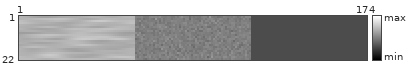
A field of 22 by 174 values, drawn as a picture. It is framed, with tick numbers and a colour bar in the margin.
The table splits into one row of 3 panels. Panel 1,1: high, streaked across, faint in contrast. Panel 1,2: middling, fine-grained, faint in contrast. Panel 1,3: low, flat.
